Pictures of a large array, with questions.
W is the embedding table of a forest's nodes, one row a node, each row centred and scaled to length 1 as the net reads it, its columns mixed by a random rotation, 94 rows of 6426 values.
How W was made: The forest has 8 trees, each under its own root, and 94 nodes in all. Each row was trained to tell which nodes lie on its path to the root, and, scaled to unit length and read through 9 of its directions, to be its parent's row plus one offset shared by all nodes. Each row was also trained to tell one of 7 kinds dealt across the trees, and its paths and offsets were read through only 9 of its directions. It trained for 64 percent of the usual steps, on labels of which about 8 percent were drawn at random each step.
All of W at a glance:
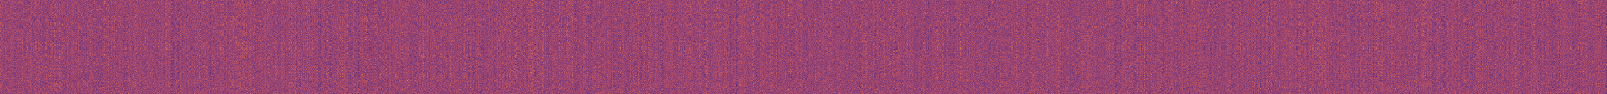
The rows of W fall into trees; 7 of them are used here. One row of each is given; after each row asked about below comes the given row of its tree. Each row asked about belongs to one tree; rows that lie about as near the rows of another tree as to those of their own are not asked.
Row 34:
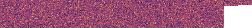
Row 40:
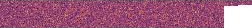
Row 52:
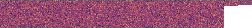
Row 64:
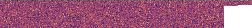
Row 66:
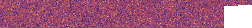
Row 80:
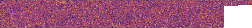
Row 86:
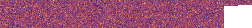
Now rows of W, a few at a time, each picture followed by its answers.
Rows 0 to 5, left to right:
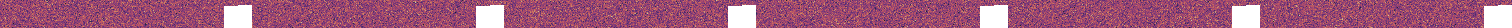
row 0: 34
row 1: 66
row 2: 66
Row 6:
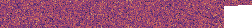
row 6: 52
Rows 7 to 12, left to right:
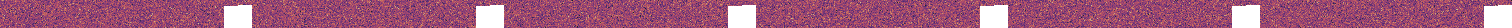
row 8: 52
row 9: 64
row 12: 66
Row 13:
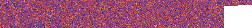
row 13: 52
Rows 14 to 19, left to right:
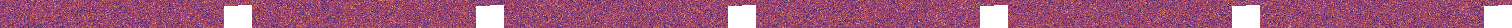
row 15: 52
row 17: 34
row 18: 80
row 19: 80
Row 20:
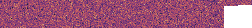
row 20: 40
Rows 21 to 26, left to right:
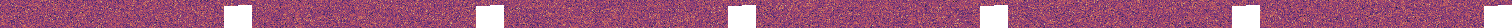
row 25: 34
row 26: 64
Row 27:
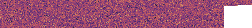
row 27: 64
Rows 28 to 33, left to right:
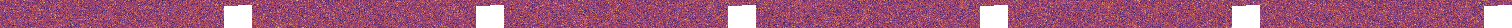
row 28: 34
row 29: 80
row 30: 34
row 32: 52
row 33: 40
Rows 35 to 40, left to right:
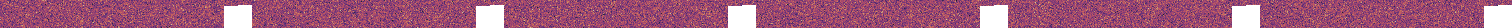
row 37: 80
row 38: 40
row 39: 52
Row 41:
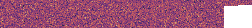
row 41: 40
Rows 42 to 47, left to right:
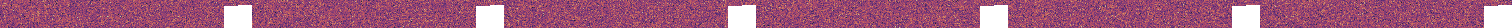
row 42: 86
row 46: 66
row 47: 86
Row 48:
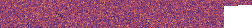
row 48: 86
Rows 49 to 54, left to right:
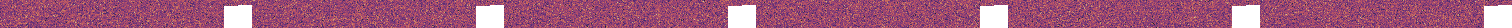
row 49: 86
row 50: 34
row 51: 40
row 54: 40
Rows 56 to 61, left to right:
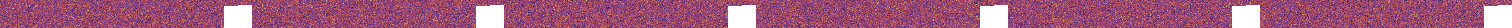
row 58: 64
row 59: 52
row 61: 64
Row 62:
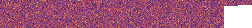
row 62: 40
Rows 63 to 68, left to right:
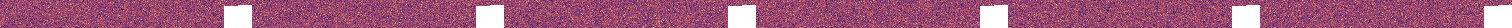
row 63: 40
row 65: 86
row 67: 40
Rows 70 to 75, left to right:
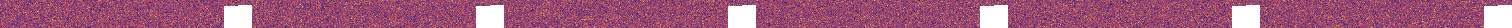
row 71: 52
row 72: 34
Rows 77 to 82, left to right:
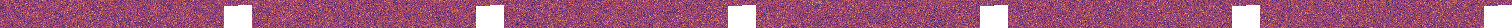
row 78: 66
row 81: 40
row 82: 34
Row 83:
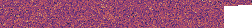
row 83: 34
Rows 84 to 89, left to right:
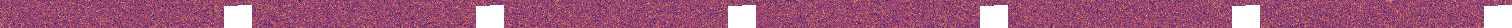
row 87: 40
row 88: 52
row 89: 52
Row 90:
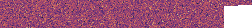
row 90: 34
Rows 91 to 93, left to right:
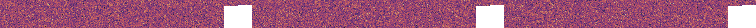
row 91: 64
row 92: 66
